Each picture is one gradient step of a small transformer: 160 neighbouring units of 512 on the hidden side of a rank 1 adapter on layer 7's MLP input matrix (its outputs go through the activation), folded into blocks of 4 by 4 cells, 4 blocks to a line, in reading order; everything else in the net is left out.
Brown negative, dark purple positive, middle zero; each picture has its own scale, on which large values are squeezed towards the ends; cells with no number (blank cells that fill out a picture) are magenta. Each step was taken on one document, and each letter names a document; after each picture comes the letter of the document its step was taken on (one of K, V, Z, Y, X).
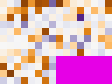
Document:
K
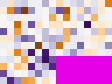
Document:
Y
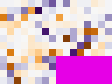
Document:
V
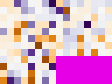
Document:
Y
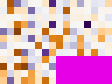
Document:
Y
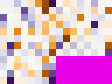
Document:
V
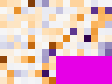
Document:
K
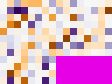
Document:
K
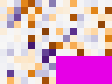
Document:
K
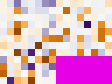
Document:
Y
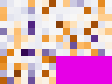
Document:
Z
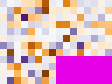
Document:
V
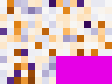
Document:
Y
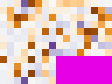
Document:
K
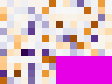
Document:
Z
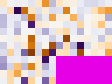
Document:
V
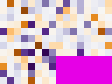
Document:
Y
